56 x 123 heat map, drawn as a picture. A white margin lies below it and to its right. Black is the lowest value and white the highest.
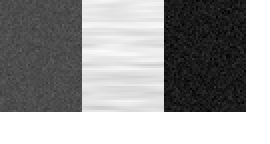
The table splits into one row of 3 panels. Panel 1,1: low, fine-grained, faint in contrast. Panel 1,2: very high, streaked across, faint in contrast. Panel 1,3: very low, fine-grained, faint in contrast.
